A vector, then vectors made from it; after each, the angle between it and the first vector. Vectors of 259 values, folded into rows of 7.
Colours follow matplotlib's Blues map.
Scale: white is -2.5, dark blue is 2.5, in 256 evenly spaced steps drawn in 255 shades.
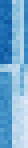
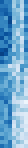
nearly parallel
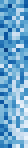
partly aligned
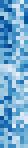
partly aligned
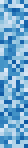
orthogonal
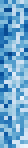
partly aligned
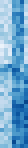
nearly opposite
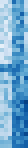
nearly opposite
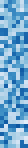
orthogonal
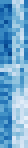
nearly parallel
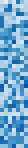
orthogonal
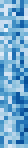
partly opposed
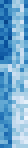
nearly parallel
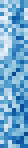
partly opposed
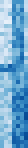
nearly opposite
